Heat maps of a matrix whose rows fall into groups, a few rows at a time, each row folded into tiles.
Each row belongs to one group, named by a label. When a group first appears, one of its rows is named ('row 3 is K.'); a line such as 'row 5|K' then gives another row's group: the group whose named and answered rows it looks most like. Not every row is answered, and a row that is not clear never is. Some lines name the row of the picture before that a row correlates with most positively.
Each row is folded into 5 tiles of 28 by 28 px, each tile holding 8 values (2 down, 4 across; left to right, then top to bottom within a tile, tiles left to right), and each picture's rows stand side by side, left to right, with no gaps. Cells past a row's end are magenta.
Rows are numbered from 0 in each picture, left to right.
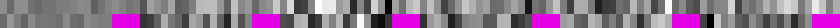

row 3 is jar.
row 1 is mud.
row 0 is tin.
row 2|jar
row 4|tin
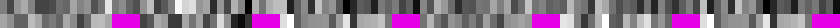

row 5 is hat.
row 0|tin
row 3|tin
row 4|hat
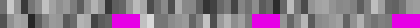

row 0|jar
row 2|jar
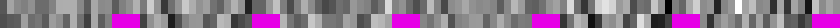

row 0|mud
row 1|jar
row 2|tin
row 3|jar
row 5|jar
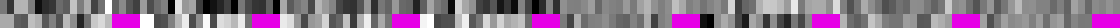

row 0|tin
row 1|hat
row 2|hat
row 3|hat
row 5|mud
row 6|tin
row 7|jar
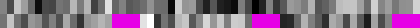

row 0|tin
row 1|hat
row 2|mud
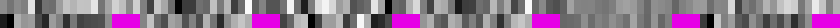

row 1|tin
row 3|tin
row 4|mud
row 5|mud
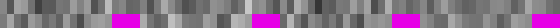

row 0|tin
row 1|tin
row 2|tin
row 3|tin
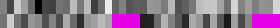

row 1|mud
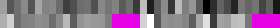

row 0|hat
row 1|hat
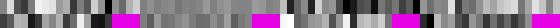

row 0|jar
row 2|hat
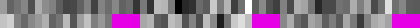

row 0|hat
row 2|tin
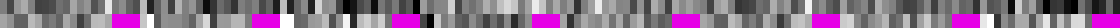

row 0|tin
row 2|hat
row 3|mud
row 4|jar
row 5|tin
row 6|hat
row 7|hat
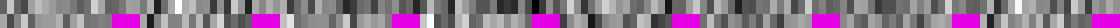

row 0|jar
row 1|jar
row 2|hat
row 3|hat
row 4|jar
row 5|tin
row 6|tin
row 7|jar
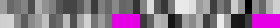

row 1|jar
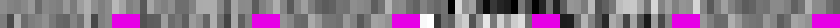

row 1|mud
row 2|tin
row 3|hat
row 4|mud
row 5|tin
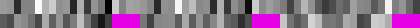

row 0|jar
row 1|jar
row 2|tin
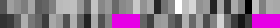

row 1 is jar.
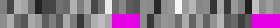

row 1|jar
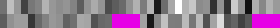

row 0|jar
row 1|jar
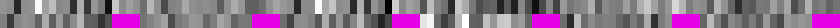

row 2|jar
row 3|hat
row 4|mud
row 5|tin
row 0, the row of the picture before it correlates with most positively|1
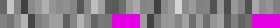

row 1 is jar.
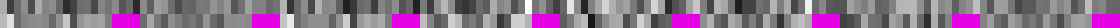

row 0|hat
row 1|tin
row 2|hat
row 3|tin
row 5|tin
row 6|mud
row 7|tin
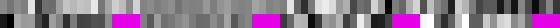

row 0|mud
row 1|mud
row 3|hat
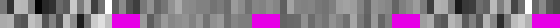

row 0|tin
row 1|jar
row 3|tin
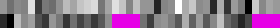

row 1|jar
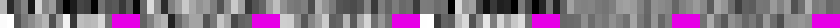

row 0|hat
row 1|jar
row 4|mud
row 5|tin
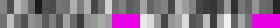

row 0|tin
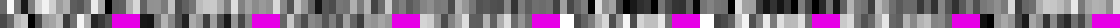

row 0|jar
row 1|mud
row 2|tin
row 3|hat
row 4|hat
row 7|mud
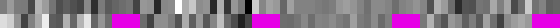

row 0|hat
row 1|jar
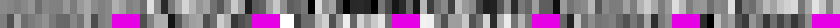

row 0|mud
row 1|jar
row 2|hat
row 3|hat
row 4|mud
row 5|mud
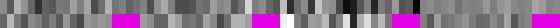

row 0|tin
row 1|tin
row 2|hat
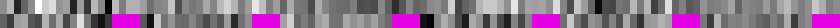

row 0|jar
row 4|tin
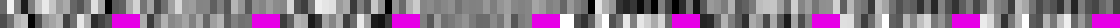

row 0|jar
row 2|jar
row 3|mud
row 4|hat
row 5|mud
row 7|hat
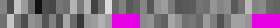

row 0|tin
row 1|tin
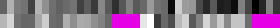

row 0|hat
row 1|hat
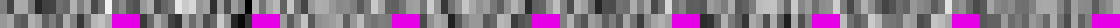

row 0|tin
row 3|jar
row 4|tin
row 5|mud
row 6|tin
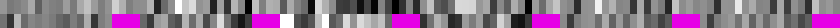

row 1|jar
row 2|hat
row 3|jar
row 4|jar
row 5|jar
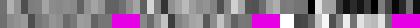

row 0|jar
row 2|hat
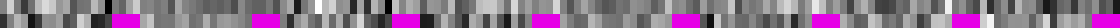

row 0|jar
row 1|hat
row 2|jar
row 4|tin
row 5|mud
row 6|tin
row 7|hat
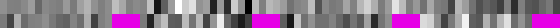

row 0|mud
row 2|mud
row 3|hat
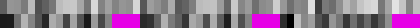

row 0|mud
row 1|mud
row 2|mud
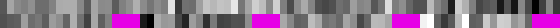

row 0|mud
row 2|tin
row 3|hat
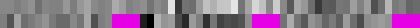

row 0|mud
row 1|mud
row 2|tin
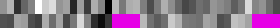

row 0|jar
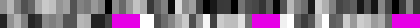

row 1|hat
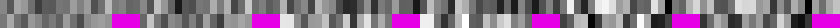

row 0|tin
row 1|tin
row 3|hat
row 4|jar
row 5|jar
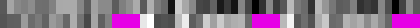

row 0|mud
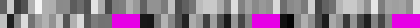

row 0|jar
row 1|mud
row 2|mud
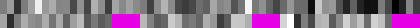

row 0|jar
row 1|tin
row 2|hat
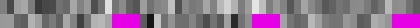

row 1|mud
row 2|tin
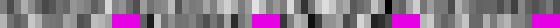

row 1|mud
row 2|jar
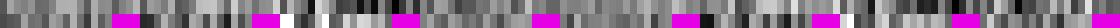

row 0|mud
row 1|mud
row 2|hat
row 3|tin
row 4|mud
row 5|mud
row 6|hat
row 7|tin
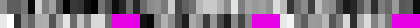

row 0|hat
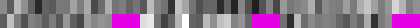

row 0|tin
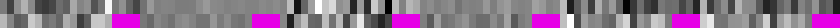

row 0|tin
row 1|mud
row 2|jar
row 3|mud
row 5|hat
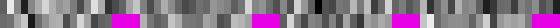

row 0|jar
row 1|tin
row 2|tin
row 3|hat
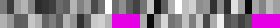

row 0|tin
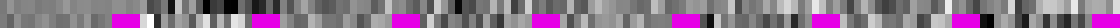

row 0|mud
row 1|hat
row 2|tin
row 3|tin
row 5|mud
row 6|tin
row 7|mud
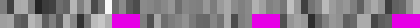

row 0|tin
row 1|mud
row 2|jar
